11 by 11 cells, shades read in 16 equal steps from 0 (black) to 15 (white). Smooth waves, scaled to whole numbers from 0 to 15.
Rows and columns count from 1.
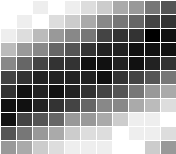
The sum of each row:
129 107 73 49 34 35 47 67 99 125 137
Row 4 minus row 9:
10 5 3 0 -4 -6 -8 -10 -13 -13 -14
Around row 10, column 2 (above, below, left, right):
4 10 5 9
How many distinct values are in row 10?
8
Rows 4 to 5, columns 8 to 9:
2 1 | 2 1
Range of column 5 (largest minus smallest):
12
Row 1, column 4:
15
